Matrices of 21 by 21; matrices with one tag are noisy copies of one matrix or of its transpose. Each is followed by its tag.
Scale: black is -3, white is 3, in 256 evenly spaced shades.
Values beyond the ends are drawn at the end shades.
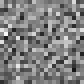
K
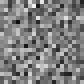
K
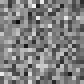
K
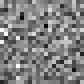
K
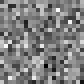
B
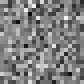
K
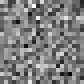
K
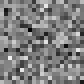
B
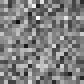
K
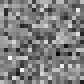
B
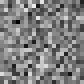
K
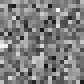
B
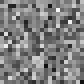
B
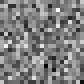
B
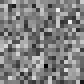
B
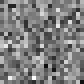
B
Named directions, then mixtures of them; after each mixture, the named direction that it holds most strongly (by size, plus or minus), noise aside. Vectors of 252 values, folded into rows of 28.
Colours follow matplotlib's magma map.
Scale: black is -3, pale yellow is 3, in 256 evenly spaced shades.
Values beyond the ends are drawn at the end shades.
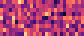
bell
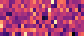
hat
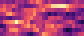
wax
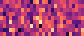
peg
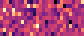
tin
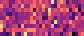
hat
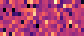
tin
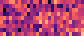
peg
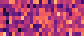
peg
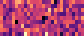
bell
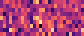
peg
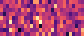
peg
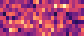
peg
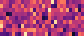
hat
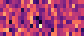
peg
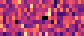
bell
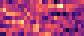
wax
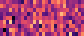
bell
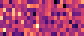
tin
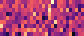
hat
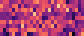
hat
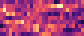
wax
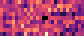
bell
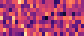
bell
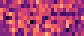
bell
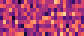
bell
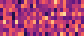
bell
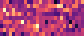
tin
